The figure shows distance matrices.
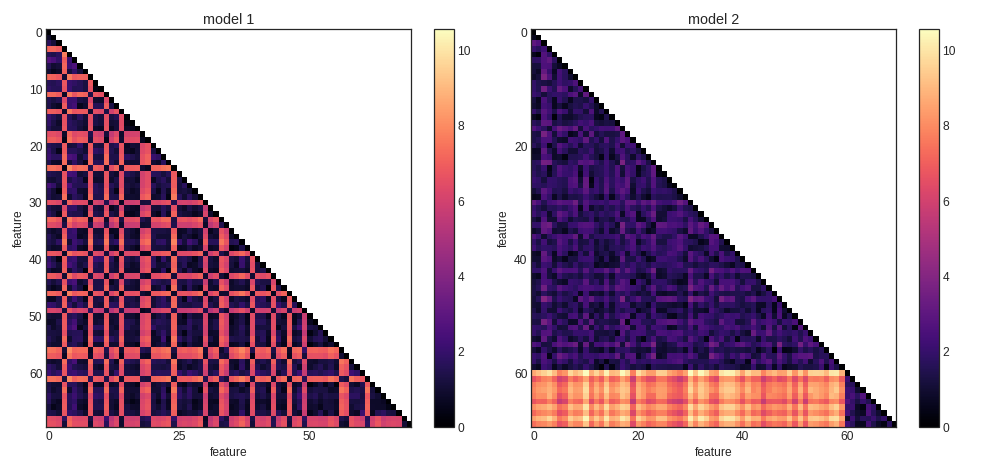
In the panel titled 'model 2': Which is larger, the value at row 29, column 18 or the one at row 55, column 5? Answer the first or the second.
the second
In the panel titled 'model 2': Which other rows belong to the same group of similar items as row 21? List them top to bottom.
0, 1, 2, 3, 4, 5, 6, 7, 8, 9, 10, 11, 12, 13, 14, 15, 16, 17, 18, 19, 20, 22, 23, 24, 25, 26, 27, 28, 29, 30, 31, 32, 33, 34, 35, 36, 37, 38, 39, 40, 41, 42, 43, 44, 45, 46, 47, 48, 49, 50, 51, 52, 53, 54, 55, 56, 57, 58, 59
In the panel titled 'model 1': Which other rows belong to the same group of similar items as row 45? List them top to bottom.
0, 1, 2, 4, 5, 6, 7, 9, 10, 12, 13, 15, 16, 17, 20, 21, 22, 23, 25, 26, 27, 28, 29, 31, 32, 35, 36, 37, 38, 40, 41, 42, 44, 47, 48, 50, 51, 52, 53, 54, 55, 58, 59, 60, 62, 63, 64, 65, 66, 67
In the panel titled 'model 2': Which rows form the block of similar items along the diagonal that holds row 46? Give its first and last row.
0 to 59
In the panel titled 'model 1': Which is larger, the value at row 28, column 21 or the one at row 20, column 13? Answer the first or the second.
the second
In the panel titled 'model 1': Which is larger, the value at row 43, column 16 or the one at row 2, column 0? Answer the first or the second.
the first
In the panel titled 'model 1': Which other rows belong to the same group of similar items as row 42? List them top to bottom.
0, 1, 2, 4, 5, 6, 7, 9, 10, 12, 13, 15, 16, 17, 20, 21, 22, 23, 25, 26, 27, 28, 29, 31, 32, 35, 36, 37, 38, 40, 41, 44, 45, 47, 48, 50, 51, 52, 53, 54, 55, 58, 59, 60, 62, 63, 64, 65, 66, 67
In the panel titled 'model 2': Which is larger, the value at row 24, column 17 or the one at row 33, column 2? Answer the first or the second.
the second
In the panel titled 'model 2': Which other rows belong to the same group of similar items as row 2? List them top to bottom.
0, 1, 3, 4, 5, 6, 7, 8, 9, 10, 11, 12, 13, 14, 15, 16, 17, 18, 19, 20, 21, 22, 23, 24, 25, 26, 27, 28, 29, 30, 31, 32, 33, 34, 35, 36, 37, 38, 39, 40, 41, 42, 43, 44, 45, 46, 47, 48, 49, 50, 51, 52, 53, 54, 55, 56, 57, 58, 59
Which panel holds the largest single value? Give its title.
model 2
